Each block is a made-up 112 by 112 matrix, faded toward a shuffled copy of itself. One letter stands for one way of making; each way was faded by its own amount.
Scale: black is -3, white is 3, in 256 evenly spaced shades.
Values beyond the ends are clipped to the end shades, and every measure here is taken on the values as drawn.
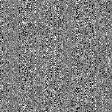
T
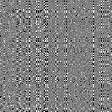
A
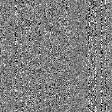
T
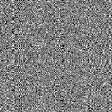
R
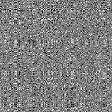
R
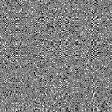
R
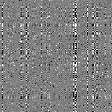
A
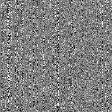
T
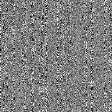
T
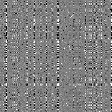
A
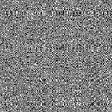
R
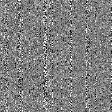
T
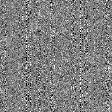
T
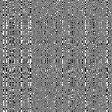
A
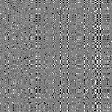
A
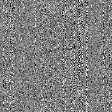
T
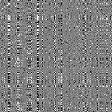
A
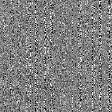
T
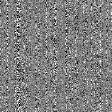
T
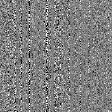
T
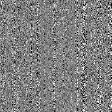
T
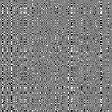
A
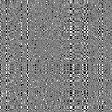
A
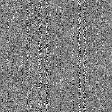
T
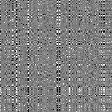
A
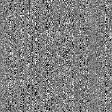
T
